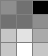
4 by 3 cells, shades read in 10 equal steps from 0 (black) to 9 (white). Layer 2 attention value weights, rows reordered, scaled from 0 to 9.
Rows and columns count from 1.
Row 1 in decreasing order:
5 4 0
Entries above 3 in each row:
2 3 3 3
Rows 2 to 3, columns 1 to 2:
4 4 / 7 8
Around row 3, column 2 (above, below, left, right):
4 9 7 6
